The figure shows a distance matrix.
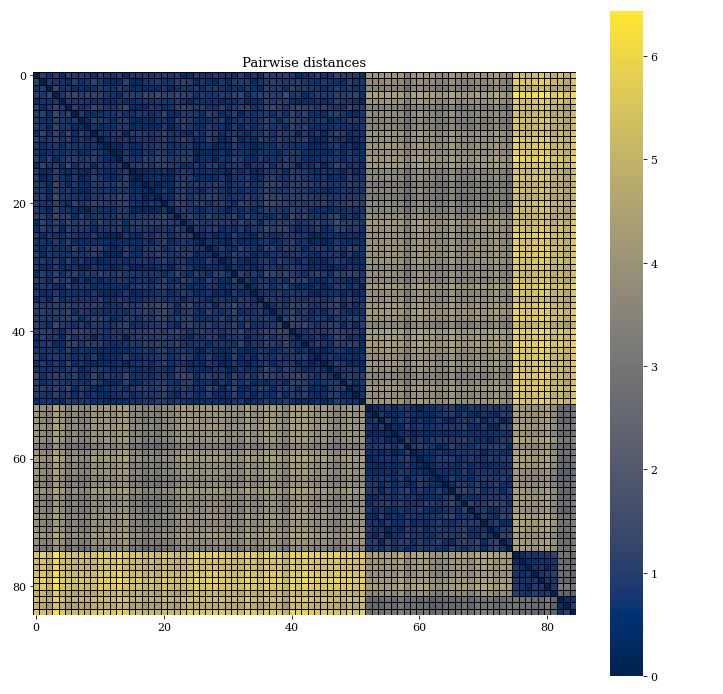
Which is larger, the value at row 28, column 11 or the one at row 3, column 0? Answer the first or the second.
the second
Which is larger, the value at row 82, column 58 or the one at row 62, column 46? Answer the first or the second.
the second
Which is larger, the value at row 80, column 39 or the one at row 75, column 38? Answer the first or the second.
the second
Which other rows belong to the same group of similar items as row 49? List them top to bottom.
0, 1, 2, 3, 4, 5, 6, 7, 8, 9, 10, 11, 12, 13, 14, 15, 16, 17, 18, 19, 20, 21, 22, 23, 24, 25, 26, 27, 28, 29, 30, 31, 32, 33, 34, 35, 36, 37, 38, 39, 40, 41, 42, 43, 44, 45, 46, 47, 48, 50, 51
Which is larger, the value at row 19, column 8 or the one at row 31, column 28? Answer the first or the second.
the second
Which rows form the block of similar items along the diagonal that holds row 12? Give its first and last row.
0 to 51
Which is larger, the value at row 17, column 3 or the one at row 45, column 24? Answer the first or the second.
the first
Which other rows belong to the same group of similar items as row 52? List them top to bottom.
53, 54, 55, 56, 57, 58, 59, 60, 61, 62, 63, 64, 65, 66, 67, 68, 69, 70, 71, 72, 73, 74
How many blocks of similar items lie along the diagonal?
4
